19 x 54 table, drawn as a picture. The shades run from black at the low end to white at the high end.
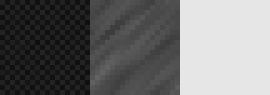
It is made of 1 by 3 panels. Panel 1,1: very low, checkered, faint in contrast. Panel 1,2: low, slanting up to the right, faint in contrast. Panel 1,3: very high, flat.
